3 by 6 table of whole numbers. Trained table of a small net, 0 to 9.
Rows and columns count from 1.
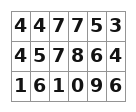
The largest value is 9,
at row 3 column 5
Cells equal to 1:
2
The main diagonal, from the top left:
4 5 1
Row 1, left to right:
4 4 7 7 5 3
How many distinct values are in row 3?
4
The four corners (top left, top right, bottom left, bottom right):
4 3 1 6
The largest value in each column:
4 6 7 8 9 6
